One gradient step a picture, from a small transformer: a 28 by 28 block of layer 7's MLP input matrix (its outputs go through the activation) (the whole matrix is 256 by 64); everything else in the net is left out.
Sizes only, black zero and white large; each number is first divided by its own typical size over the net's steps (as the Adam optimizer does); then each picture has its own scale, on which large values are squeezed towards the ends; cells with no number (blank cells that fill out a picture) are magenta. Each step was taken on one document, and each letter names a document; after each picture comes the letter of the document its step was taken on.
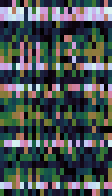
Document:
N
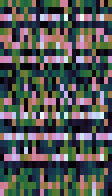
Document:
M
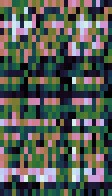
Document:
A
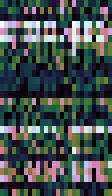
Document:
A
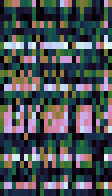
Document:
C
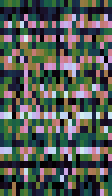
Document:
C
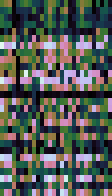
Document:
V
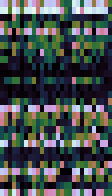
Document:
A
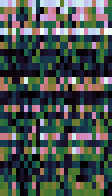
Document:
A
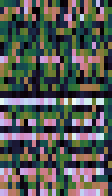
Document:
A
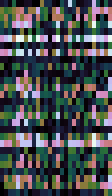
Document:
N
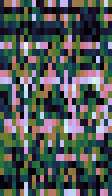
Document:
C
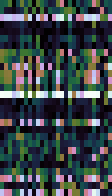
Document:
N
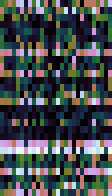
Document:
N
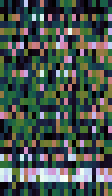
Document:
M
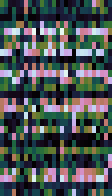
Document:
V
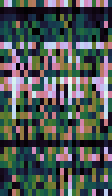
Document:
C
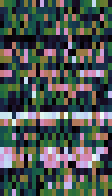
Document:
M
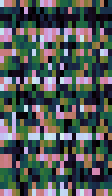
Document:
V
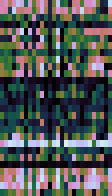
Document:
N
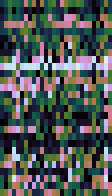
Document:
C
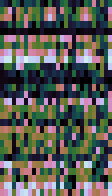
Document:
C
